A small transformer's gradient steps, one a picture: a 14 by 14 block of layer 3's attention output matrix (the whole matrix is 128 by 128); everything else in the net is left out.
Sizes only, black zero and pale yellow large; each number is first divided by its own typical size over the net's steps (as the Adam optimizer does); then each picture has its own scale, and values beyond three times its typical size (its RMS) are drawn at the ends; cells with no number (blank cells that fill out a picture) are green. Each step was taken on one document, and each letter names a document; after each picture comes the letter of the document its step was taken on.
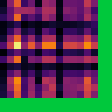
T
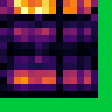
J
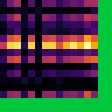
T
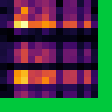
J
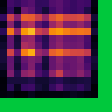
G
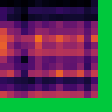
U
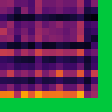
U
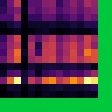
T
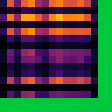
G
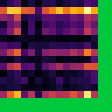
T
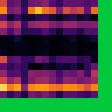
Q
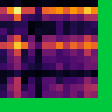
T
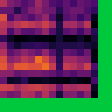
Q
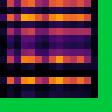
G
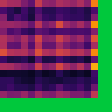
U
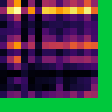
T
